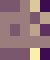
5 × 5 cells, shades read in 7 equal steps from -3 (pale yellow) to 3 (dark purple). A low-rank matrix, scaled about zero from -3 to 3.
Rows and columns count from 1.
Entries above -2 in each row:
4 5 5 5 4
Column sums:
2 3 1 -5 7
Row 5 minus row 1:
0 0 1 -1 0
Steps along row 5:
same same down up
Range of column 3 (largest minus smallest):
1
